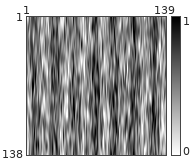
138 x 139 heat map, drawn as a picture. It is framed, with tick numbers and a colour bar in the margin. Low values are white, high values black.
Slope: none. Stripes: upright, repeating 7 times. Histogram: bell-shaped. Average level on the scale: 50%.
